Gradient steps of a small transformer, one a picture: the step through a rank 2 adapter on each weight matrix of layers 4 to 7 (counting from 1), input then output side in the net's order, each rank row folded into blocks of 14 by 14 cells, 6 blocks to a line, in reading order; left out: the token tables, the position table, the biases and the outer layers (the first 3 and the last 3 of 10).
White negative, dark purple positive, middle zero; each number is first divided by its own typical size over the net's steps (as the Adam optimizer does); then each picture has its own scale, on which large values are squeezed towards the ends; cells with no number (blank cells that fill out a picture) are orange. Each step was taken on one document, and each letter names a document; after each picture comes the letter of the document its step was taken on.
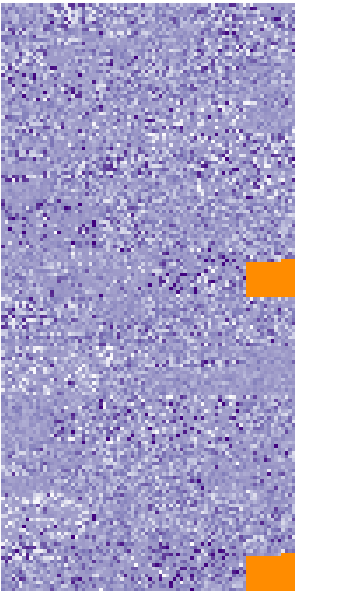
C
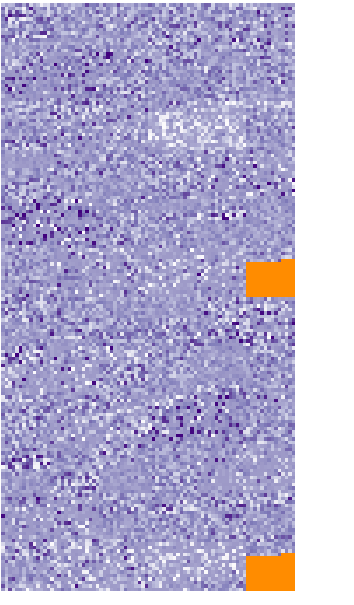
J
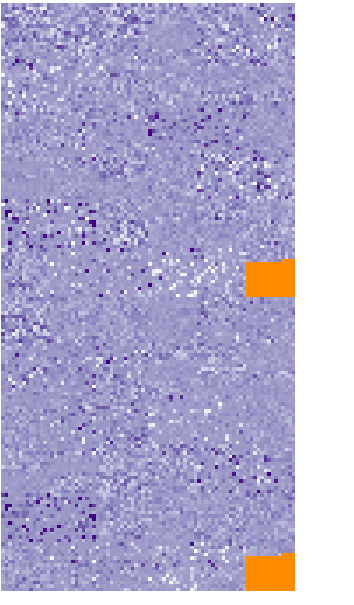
C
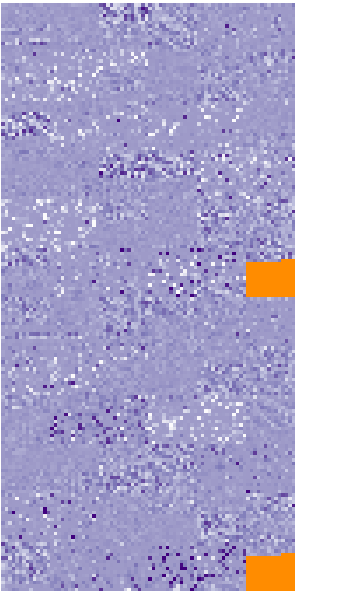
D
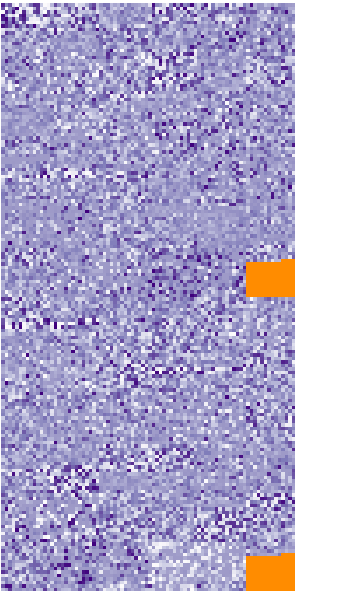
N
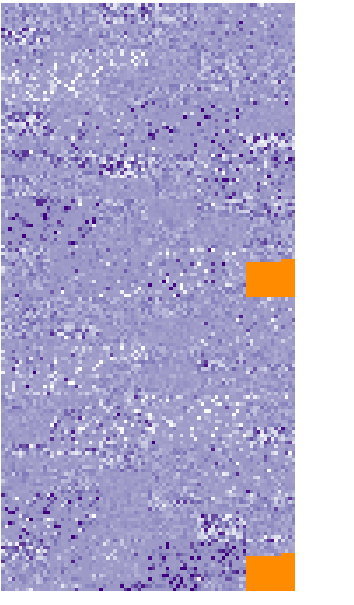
D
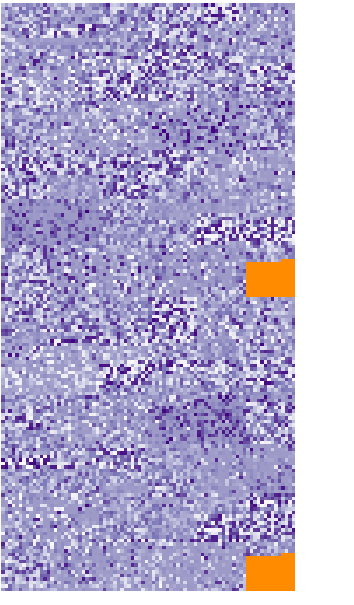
N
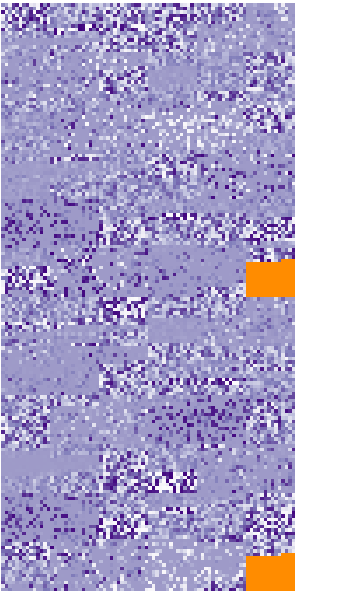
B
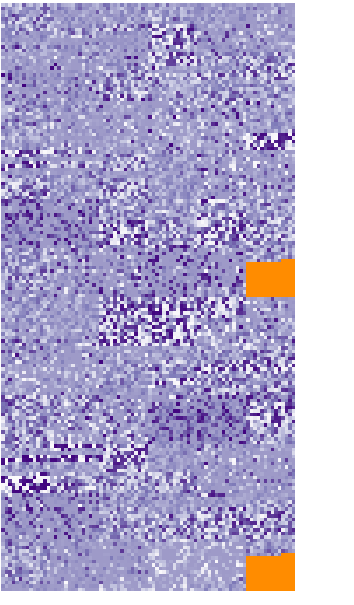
B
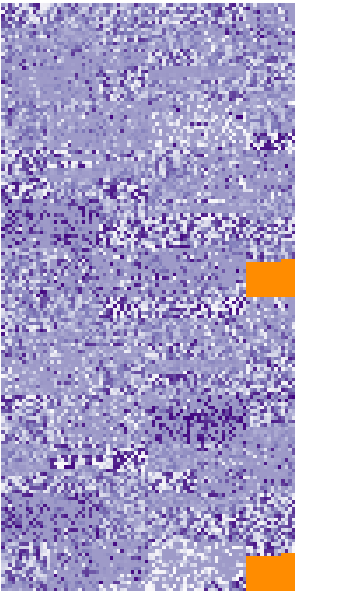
B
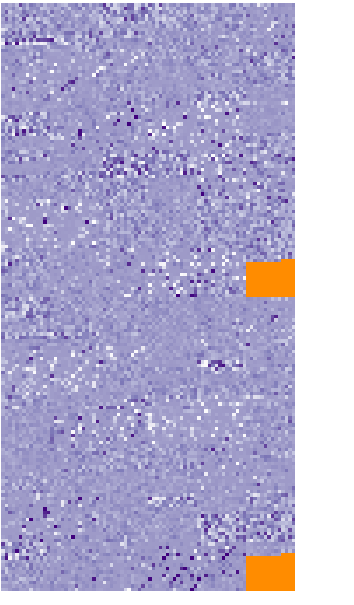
D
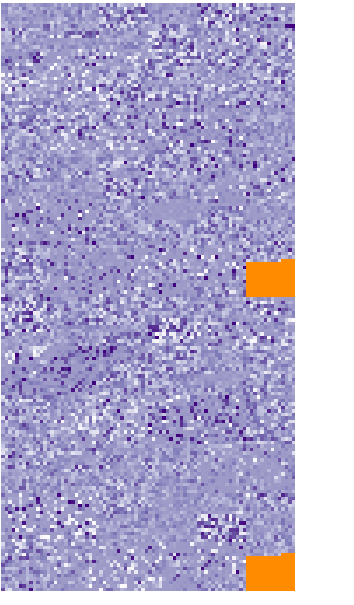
J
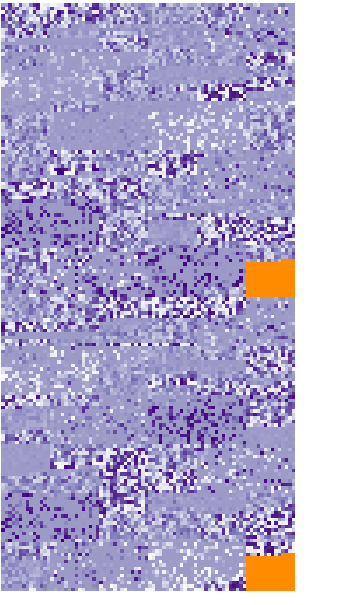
B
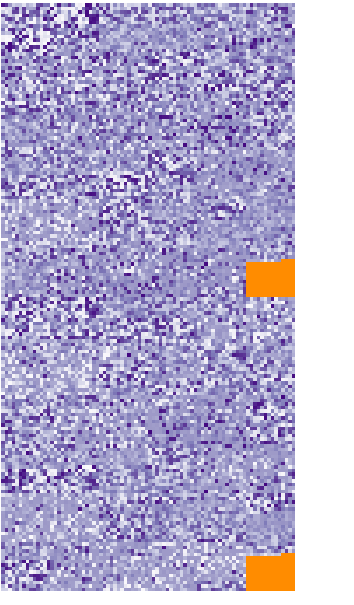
N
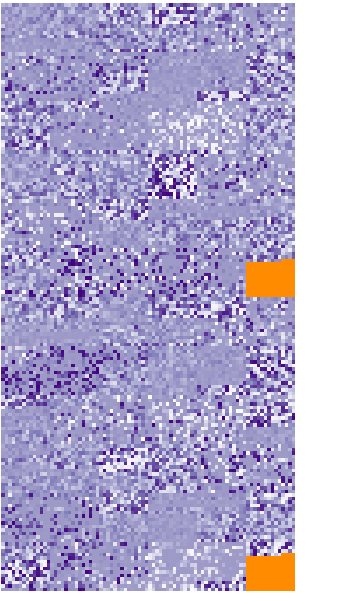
B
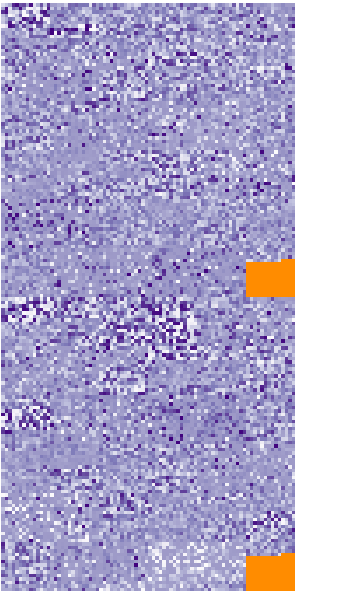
J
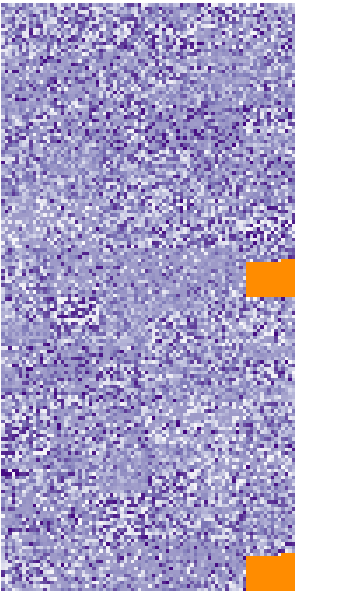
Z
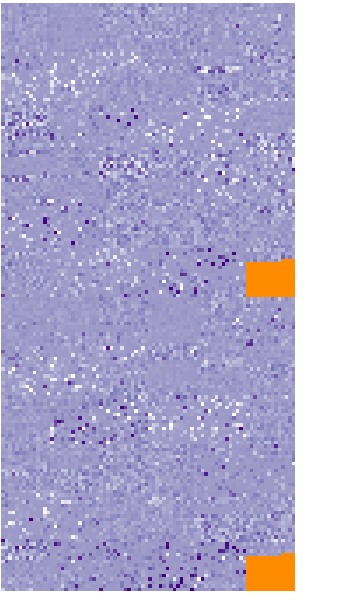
D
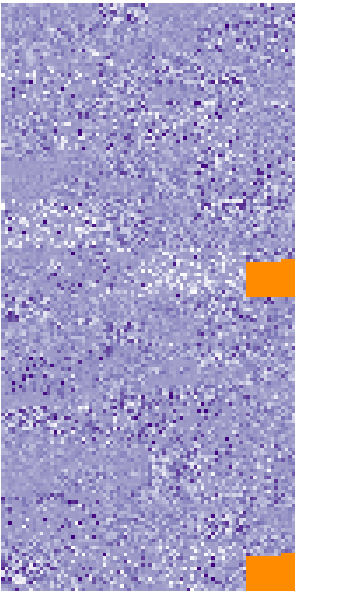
C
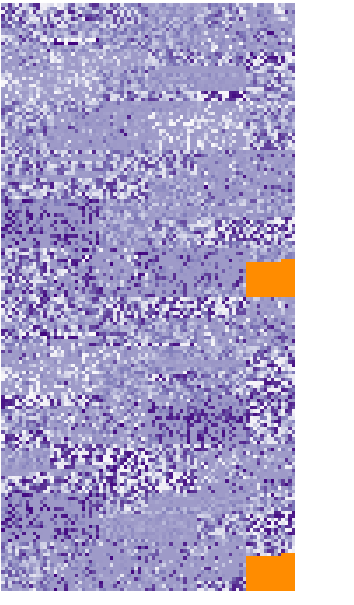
B
